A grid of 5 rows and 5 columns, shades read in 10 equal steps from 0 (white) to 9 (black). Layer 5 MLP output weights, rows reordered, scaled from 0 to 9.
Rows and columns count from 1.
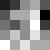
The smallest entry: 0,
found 2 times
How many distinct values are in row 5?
3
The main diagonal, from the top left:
8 3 4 1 3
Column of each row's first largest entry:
1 5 5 1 2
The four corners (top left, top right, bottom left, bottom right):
8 6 0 3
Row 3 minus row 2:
-1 3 1 -1 -2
